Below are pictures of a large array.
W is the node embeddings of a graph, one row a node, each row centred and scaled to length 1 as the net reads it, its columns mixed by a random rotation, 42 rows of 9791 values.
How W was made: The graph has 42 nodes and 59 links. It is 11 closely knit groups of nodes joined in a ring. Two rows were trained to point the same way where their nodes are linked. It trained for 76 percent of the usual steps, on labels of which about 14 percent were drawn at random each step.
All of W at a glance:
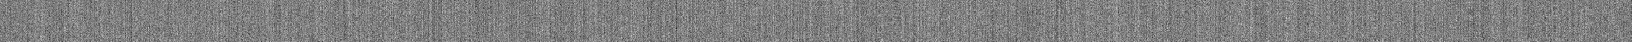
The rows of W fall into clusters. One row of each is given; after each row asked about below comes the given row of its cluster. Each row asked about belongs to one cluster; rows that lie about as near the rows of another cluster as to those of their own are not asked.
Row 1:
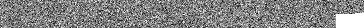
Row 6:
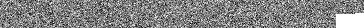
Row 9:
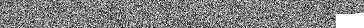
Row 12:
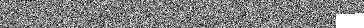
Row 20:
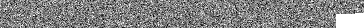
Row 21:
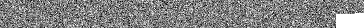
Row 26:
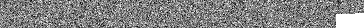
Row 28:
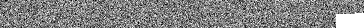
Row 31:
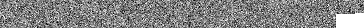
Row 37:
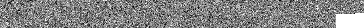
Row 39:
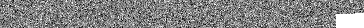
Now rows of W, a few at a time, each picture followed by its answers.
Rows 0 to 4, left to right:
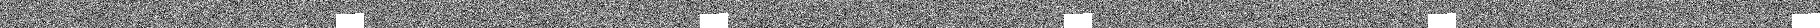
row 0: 6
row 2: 31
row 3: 39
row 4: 1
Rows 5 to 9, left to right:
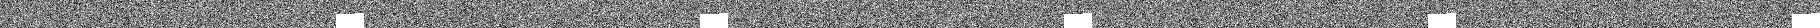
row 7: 31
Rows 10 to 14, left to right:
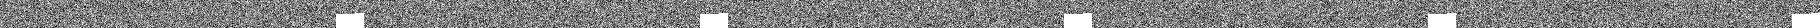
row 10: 21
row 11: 12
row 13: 6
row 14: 9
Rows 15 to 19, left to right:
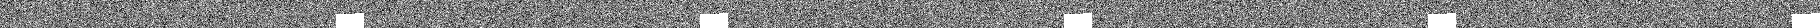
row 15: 37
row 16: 37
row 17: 20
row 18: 20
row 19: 28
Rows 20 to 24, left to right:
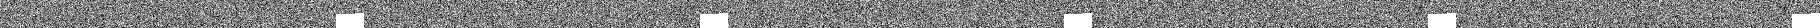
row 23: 9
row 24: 9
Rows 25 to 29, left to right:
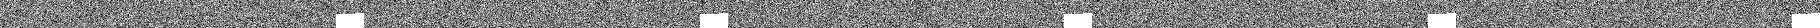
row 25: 39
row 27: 28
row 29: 1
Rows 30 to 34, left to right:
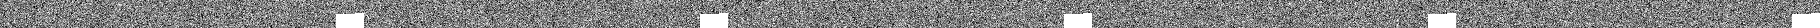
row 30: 28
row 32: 37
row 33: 6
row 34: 26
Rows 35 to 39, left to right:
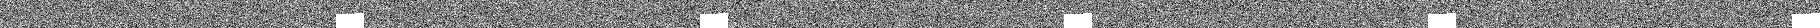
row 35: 21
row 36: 21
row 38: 21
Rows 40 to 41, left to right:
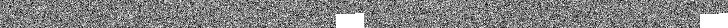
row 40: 39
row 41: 12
